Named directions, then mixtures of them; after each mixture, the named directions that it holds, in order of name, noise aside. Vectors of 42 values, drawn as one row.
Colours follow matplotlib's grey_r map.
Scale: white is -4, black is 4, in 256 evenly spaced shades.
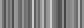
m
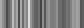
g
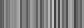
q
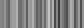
g, m, q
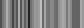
g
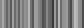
g, m, q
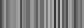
q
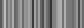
m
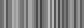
g, q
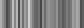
g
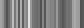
g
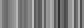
g, m, q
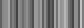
g, m, q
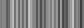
g, q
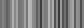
g, q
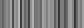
g, m, q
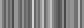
m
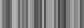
g, m, q
